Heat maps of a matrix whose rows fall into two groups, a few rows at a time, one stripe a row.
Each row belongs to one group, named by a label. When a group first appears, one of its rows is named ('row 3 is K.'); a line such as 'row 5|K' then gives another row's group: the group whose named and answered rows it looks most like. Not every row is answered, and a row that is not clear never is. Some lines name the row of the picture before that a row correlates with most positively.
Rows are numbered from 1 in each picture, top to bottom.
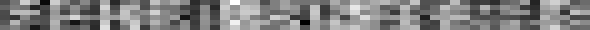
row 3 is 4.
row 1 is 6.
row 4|6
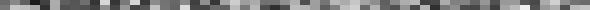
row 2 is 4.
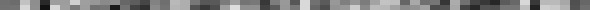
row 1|6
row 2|6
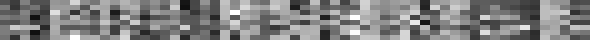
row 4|4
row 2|6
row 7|4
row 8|6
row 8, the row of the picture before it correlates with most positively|1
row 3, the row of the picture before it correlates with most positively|2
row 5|6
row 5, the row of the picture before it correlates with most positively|1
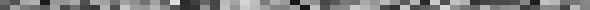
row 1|6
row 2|4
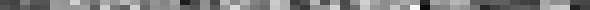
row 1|6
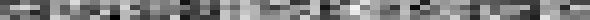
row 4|6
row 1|6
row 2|4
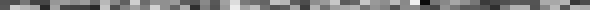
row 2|4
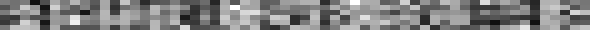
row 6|4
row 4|6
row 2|6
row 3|4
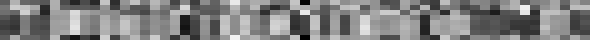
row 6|6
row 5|6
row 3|6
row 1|4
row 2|4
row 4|6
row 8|4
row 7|6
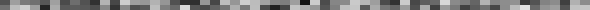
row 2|4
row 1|4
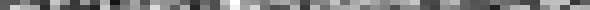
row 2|4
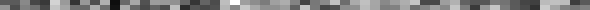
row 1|6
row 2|6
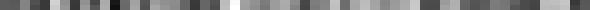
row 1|6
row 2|6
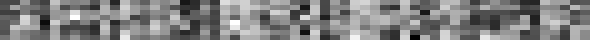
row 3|6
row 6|4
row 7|4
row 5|6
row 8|4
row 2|4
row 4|6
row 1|6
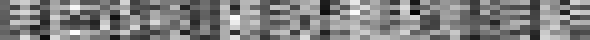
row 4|6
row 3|4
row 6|4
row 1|4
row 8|6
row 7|6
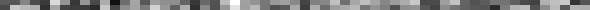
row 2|4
